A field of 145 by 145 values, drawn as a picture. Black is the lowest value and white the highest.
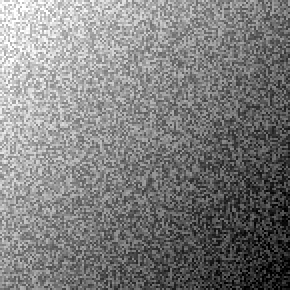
Ninth with the highest average: top left. Slope: up to the top left. Ninth with the lowest average: bottom right. Mirror symmetry: none. Grain: fine.
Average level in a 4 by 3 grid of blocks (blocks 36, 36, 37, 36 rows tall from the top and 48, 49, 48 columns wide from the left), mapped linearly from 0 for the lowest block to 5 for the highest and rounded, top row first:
542 | 432 | 321 | 310
